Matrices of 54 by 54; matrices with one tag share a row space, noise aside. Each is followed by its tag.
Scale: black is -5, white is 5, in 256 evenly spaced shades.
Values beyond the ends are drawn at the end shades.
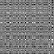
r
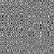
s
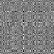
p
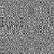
s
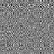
s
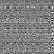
r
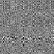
p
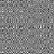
s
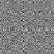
p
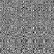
p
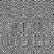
p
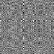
p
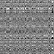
r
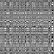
r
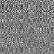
s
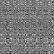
r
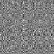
p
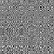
s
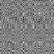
p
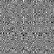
p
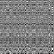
r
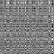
r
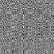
p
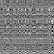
r
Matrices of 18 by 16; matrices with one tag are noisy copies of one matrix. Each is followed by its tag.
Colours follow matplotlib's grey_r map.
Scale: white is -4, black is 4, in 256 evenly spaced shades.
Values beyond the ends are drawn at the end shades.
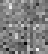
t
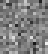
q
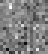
t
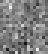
t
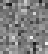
q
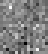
t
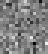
q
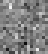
t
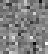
q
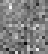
t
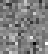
q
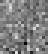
t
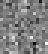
q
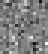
q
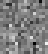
q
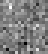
t
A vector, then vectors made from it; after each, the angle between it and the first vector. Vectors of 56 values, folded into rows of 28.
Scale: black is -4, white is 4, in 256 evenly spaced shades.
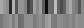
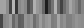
nearly parallel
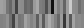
partly aligned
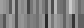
partly aligned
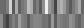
nearly opposite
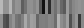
orthogonal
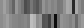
orthogonal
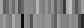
orthogonal
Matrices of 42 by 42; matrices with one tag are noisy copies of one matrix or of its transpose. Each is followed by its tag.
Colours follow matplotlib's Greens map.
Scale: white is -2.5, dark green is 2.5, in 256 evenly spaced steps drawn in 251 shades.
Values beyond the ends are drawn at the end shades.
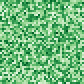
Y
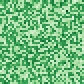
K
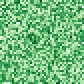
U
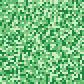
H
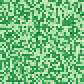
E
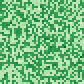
Y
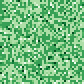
Y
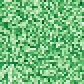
Y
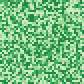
Y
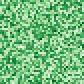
U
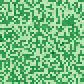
E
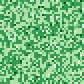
U
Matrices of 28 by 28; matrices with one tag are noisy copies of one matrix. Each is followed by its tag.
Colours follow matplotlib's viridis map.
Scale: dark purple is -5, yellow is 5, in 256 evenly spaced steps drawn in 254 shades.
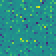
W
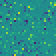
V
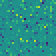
W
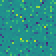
W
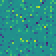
W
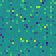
W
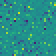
V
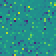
V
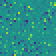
V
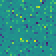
W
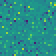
V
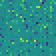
W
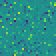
V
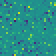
V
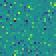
V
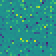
W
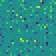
W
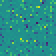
W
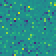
V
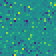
V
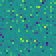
W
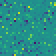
V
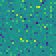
W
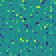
W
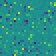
V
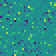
V
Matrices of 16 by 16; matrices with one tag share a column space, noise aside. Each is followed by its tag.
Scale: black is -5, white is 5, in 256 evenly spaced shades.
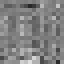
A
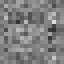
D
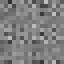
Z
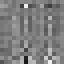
A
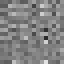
Z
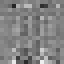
A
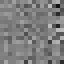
Z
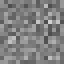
D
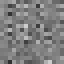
Z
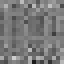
A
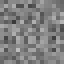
D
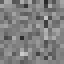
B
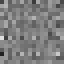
B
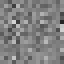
D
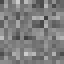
B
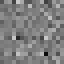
B
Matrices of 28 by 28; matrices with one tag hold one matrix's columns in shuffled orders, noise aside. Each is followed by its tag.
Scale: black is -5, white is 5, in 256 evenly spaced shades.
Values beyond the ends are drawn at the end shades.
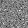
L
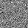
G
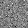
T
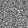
L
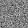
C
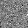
C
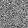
T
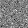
L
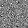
T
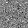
G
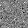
G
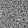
L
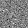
L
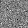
L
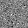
C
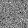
G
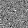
L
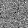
G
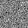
G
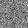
G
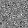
C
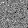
G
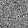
T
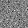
L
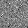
T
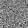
L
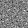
L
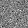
L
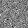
L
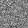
T
